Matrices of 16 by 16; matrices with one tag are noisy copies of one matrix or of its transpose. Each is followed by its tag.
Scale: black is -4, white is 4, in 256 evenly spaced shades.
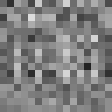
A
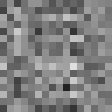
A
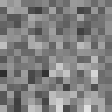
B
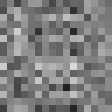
A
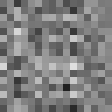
A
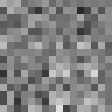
B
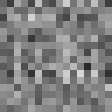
A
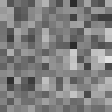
B
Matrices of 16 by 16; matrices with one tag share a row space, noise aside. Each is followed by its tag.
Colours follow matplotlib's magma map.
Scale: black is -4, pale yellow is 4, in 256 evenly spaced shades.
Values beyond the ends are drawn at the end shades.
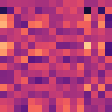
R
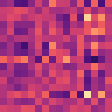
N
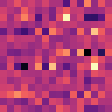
N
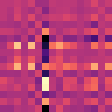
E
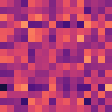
R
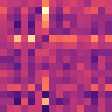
E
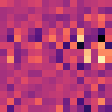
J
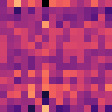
E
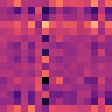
E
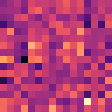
R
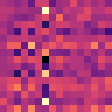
E
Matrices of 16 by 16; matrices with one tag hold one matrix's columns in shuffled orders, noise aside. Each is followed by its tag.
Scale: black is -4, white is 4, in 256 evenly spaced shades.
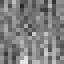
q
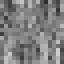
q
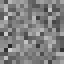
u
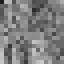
q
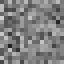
u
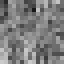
q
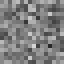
u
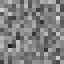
u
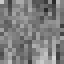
q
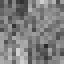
q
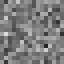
u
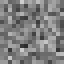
u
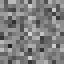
u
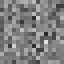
u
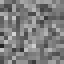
u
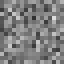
u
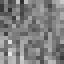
q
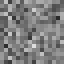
u
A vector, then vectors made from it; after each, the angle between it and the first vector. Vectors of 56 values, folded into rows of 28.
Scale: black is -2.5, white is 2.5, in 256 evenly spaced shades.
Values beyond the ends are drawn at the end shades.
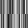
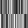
orthogonal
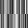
nearly parallel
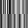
partly aligned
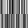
partly aligned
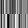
partly aligned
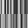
partly opposed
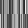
nearly parallel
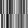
partly aligned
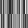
nearly parallel
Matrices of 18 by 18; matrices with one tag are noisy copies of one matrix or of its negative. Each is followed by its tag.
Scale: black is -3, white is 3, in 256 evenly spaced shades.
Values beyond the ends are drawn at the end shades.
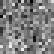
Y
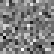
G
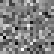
G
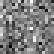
Y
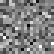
G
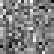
Y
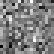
Y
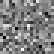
G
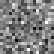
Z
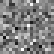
G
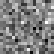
Z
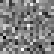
G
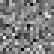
G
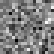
Z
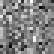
Y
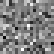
G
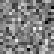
Z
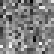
Y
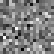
G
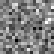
Z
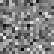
G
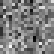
Y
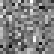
Y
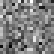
Y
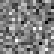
Z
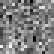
Y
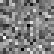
G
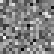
G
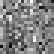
Y
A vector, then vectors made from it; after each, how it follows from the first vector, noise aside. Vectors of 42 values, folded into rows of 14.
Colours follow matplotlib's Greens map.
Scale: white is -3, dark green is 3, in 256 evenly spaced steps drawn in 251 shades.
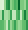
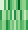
sign-scrambled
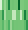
partly zeroed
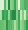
sign-scrambled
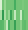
partly zeroed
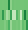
partly zeroed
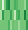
partly zeroed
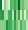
sign-scrambled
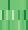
partly zeroed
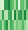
sign-scrambled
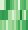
sign-scrambled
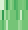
partly zeroed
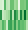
sign-scrambled
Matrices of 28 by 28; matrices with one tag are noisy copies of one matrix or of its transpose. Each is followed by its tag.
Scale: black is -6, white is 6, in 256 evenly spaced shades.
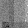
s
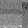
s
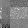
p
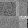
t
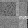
t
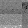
s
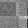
t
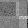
t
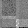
t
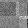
t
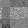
p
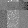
p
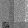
s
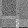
t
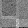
t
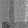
s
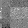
p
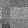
p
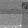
s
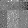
p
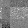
p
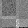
t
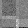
t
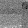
s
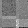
t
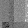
s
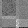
t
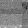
s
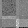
t
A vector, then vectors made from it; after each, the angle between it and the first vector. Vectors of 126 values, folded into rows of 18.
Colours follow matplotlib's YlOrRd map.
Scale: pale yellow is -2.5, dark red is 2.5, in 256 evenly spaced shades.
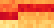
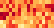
partly aligned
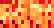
partly opposed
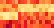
nearly opposite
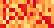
orthogonal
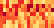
partly aligned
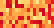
orthogonal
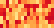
orthogonal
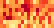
partly aligned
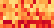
partly opposed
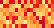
orthogonal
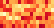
partly opposed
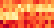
nearly opposite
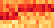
nearly parallel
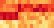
nearly parallel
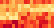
nearly opposite
